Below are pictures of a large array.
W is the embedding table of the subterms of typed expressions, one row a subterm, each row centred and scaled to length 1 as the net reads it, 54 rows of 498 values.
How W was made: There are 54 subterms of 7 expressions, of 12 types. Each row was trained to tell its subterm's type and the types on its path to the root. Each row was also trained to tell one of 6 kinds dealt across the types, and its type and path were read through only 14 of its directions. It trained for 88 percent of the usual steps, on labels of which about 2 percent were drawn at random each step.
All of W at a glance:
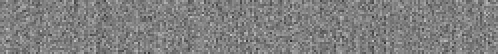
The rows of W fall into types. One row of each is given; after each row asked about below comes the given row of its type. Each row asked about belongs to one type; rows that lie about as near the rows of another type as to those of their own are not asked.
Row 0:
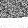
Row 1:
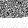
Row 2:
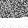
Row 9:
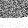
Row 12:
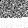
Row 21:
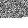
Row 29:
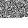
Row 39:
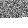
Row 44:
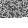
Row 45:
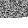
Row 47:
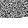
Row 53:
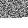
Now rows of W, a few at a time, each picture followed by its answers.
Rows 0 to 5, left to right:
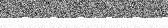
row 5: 12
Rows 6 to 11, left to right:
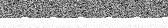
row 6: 53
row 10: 0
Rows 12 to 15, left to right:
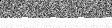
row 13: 12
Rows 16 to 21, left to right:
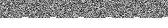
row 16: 44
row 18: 44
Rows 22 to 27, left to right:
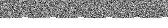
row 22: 39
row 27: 2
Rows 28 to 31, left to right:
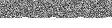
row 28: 45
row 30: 53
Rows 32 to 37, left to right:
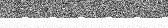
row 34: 1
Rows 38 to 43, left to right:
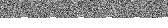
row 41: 29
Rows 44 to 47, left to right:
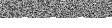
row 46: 2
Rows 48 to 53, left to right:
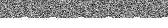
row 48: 0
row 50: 45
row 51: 53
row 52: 44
